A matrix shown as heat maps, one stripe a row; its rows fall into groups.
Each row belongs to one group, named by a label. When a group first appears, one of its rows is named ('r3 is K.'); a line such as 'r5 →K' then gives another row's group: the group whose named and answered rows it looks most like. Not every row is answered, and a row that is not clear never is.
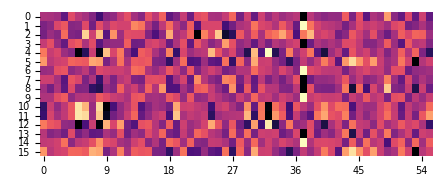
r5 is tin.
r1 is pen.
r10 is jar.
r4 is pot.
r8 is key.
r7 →key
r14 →pen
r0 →key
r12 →pot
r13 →key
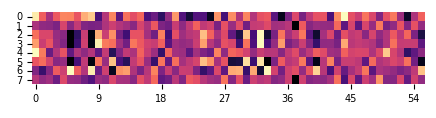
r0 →tin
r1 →key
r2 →pot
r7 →key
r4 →tin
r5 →pot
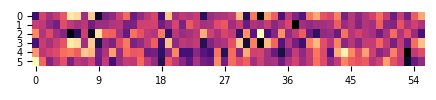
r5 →tin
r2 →pot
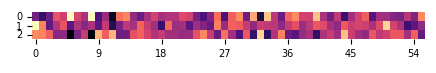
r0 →jar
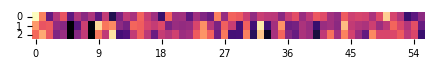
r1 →pot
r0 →tin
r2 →pot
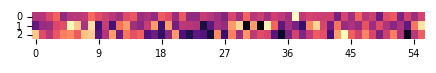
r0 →pen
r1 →jar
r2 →tin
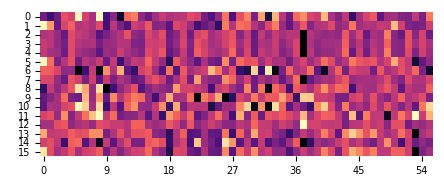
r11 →pen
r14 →key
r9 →pen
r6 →pot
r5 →tin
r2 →key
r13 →tin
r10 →jar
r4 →key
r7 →key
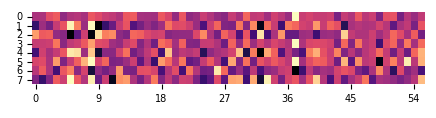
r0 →pen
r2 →pot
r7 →jar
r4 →jar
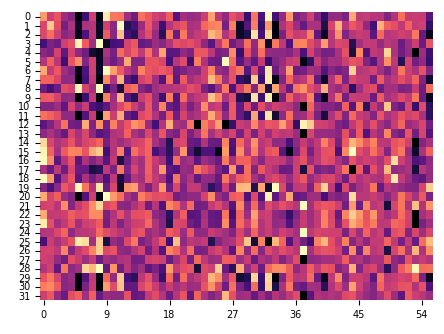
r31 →key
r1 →pot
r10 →key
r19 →jar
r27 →key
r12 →pen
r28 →pen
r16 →tin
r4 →key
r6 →pot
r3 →jar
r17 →key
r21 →pen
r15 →tin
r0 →pot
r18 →tin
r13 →key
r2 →pot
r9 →pot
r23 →tin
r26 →pen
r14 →tin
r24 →pen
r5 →key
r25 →jar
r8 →jar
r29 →pot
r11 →pot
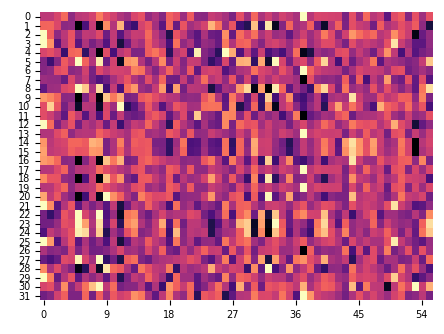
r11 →key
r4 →key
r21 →tin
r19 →pen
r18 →pot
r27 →jar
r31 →pen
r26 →key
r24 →jar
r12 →tin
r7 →key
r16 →pot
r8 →jar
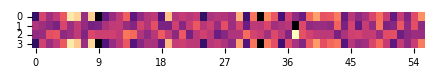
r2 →pen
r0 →jar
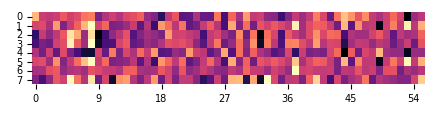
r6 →pen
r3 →jar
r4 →key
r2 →jar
